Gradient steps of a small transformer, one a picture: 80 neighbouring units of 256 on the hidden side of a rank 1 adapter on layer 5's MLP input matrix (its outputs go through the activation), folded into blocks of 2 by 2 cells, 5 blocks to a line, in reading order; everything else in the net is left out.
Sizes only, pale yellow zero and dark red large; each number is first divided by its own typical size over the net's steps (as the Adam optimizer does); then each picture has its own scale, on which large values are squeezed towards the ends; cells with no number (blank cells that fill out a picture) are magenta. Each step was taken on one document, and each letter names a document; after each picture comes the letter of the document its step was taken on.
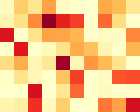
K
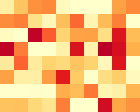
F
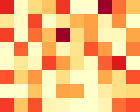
K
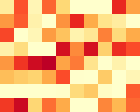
F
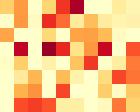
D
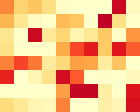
F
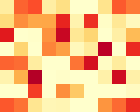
K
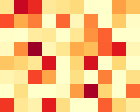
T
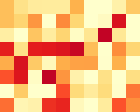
T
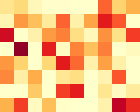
K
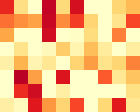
D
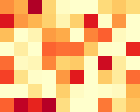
K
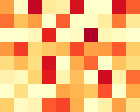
T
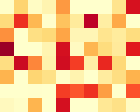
F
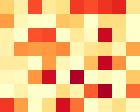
T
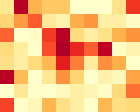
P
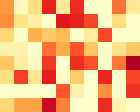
T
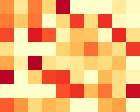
F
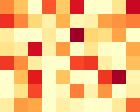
D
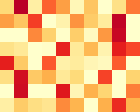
T
